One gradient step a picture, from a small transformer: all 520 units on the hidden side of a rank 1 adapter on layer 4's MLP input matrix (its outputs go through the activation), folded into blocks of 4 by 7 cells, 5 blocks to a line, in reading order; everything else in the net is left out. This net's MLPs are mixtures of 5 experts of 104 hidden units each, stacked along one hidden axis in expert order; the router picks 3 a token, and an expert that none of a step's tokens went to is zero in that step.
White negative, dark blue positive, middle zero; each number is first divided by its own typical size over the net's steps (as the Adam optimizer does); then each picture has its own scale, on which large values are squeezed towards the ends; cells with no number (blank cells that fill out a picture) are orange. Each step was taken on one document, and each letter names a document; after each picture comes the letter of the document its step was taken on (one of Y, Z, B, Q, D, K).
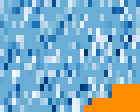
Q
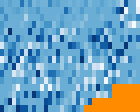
Q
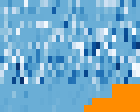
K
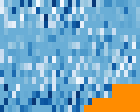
Q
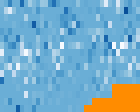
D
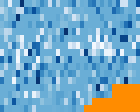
Q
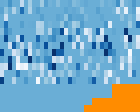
D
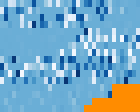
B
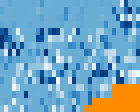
K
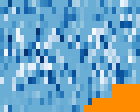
K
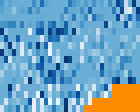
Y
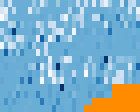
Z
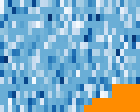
Y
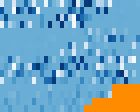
B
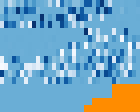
B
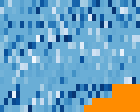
Y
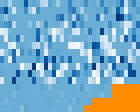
K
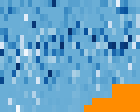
D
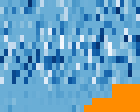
K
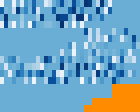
B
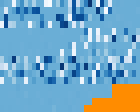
B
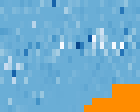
D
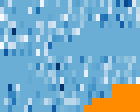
Z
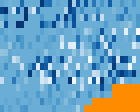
K
